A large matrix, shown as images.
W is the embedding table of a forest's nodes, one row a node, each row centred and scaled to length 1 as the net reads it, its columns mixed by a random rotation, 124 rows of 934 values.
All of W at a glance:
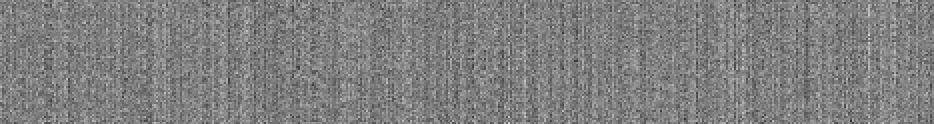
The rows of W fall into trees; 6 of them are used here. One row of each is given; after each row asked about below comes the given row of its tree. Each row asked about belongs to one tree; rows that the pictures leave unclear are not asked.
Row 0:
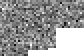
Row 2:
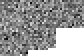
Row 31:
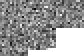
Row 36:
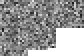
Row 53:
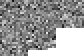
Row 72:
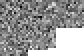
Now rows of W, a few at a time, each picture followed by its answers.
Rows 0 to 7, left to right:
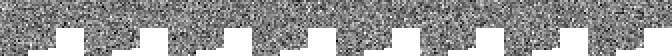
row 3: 36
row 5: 53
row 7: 31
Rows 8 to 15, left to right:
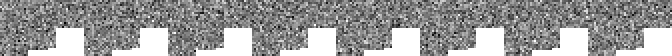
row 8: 0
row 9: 72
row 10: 31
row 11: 72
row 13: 2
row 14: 53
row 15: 72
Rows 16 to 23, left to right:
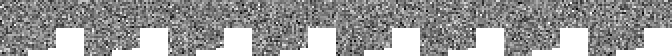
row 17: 72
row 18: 53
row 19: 0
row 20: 0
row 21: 31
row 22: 36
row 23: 31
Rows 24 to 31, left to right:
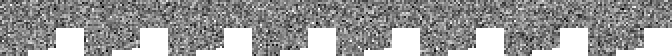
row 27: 0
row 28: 72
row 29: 53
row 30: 2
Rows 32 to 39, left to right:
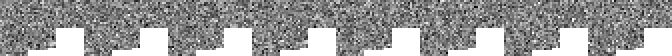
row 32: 31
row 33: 53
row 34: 72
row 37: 2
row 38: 53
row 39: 31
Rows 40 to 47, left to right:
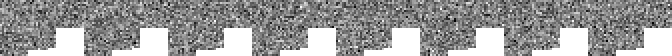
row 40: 2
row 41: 36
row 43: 72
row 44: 53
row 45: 36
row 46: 72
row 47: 0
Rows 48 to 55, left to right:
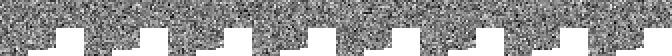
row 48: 53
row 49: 72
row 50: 53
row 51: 53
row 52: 31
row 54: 0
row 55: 53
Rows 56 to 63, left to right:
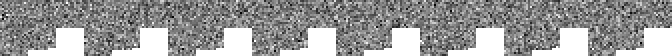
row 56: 36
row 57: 0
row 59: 53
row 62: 53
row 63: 72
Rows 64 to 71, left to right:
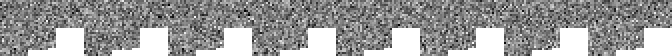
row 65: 2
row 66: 53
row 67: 53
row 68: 53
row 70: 0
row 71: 72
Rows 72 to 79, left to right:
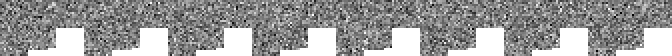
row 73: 36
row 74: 0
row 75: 31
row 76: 53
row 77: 31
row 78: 36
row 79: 36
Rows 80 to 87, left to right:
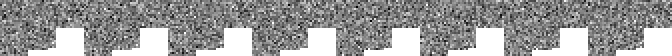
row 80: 53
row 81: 36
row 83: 36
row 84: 72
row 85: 0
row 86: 72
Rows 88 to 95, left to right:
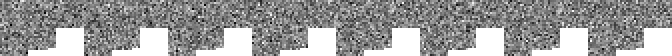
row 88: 2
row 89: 0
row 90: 36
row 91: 0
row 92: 36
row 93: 72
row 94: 36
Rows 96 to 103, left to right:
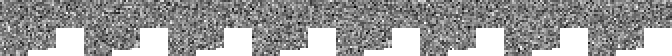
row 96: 72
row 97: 31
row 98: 53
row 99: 0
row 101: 72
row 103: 0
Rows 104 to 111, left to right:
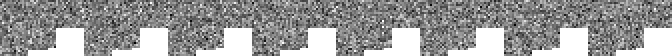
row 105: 36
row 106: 36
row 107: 53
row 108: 53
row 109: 72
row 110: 2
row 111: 0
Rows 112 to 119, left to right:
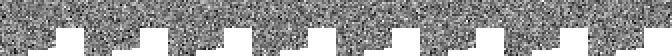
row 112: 53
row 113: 36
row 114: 0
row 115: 36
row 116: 53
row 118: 2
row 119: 0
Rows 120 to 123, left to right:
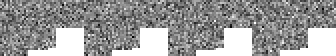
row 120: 0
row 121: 0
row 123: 53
